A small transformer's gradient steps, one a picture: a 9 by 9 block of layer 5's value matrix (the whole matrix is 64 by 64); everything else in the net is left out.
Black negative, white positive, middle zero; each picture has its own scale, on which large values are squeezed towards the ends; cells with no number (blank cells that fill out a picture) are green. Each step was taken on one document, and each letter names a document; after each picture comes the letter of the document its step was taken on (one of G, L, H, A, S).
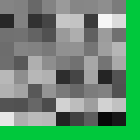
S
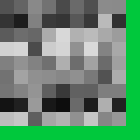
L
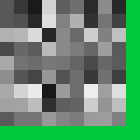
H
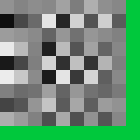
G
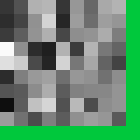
G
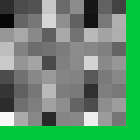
H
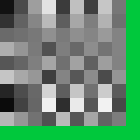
G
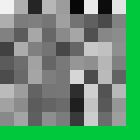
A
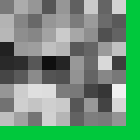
L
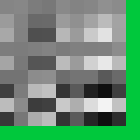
S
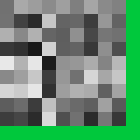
H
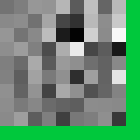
A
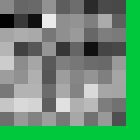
H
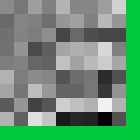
S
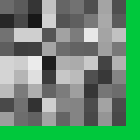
H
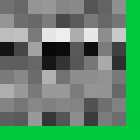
L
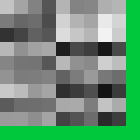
S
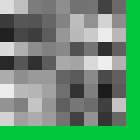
S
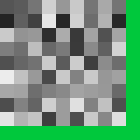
G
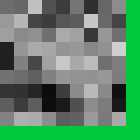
L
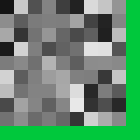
A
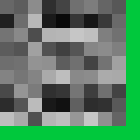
L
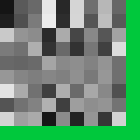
G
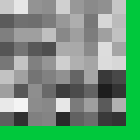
S
